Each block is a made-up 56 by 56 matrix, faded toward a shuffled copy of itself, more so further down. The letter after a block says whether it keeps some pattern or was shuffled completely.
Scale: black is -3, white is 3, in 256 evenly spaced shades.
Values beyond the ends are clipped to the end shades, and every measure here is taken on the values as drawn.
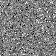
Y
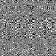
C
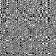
C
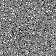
Y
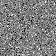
Y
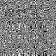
C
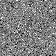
Y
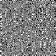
C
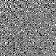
C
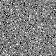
Y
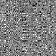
C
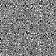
C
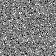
Y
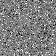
Y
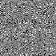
C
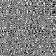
C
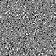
C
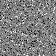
Y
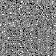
C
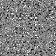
C
